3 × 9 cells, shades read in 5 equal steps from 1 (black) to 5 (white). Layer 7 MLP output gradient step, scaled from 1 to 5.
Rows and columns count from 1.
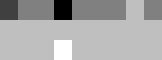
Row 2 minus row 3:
0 0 0 -1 0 0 0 0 0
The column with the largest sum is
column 8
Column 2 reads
3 4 4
